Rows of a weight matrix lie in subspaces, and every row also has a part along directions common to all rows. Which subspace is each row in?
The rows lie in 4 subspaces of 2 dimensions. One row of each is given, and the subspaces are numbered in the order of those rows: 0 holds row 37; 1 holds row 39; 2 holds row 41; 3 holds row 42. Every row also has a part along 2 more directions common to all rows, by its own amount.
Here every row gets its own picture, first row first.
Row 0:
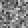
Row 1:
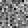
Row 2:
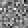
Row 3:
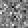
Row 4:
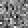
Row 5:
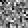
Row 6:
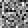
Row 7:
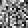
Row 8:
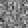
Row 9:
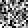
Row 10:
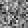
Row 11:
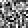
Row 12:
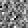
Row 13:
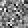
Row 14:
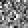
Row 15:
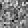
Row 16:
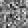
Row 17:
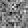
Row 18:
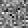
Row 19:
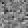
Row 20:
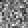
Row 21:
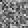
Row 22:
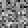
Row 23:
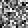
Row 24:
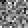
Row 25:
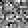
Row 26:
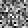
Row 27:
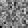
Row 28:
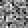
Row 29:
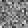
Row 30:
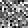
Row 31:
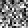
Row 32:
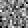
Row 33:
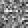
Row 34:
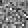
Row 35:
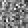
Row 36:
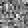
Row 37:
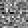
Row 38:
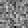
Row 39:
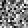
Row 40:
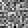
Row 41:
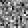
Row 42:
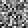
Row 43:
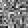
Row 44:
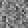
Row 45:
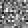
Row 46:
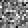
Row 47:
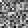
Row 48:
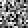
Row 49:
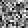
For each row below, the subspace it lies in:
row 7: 1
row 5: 2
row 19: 0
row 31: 3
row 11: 2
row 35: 1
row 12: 3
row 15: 0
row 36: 2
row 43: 3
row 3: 3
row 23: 0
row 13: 1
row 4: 2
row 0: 0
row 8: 2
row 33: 0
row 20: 3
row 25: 1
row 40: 3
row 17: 3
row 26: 0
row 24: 2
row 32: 3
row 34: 1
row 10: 0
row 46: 0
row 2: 1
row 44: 1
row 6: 0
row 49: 3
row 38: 2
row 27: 2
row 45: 0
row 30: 1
